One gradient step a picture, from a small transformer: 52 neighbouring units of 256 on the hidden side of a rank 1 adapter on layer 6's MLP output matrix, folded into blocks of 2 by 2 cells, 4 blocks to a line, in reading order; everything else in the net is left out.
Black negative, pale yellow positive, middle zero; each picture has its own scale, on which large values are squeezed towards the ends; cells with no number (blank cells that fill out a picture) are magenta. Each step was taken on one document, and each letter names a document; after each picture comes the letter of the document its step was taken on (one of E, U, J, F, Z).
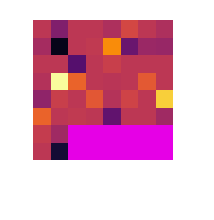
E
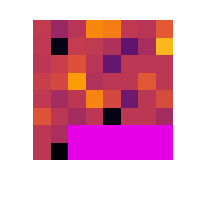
E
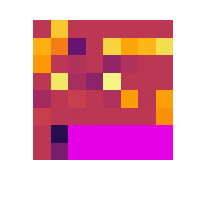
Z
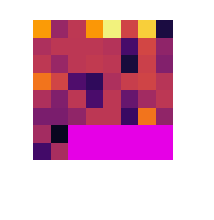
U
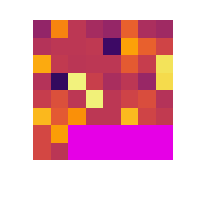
U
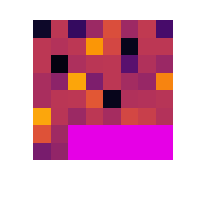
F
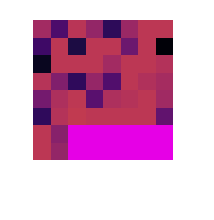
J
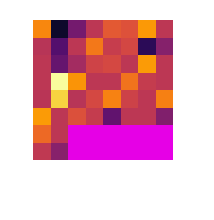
E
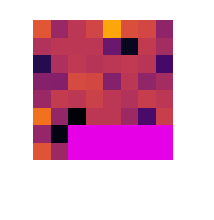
U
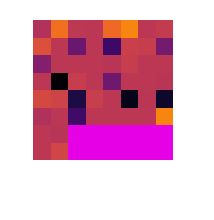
J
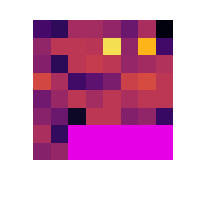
U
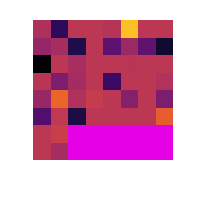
J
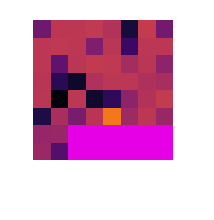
F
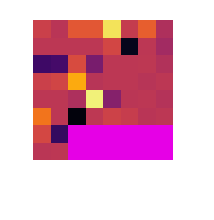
U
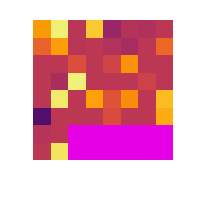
E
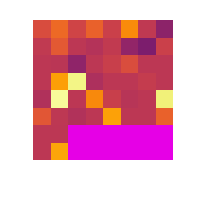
E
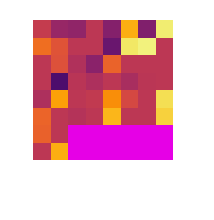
E
